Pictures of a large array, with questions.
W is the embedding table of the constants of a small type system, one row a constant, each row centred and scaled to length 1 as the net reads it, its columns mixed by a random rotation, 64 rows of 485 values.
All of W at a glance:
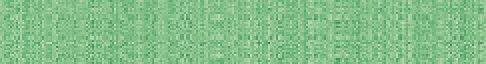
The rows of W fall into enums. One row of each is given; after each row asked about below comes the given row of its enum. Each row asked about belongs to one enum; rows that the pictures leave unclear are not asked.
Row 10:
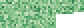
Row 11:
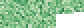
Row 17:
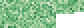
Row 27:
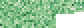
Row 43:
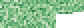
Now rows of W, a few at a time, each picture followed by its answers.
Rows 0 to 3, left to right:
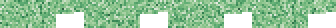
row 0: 11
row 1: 27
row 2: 17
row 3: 11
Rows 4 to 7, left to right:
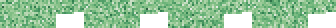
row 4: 10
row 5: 11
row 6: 27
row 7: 11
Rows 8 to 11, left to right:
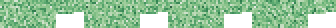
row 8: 43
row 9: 10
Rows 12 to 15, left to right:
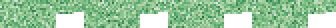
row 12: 43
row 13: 27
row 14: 17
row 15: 11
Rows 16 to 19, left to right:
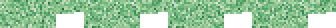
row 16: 11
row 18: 17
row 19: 17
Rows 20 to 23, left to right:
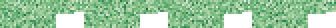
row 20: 27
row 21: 11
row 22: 27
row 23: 27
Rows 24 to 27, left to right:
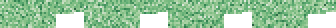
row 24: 11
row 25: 43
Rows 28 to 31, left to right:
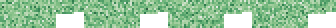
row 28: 10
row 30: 27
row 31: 17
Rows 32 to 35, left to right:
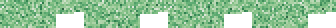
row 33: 27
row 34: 11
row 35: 17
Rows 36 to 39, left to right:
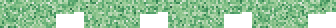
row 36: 17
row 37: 10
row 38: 10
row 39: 17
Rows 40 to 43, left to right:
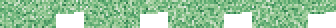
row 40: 27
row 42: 43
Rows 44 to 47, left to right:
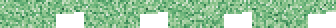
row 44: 11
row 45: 11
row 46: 27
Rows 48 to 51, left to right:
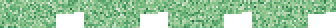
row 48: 17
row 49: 11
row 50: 27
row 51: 10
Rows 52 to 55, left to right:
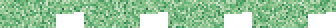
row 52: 11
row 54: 17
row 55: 17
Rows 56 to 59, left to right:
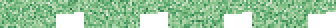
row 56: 17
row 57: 11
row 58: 27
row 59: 27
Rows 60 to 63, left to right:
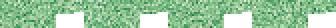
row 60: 27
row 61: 43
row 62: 27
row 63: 11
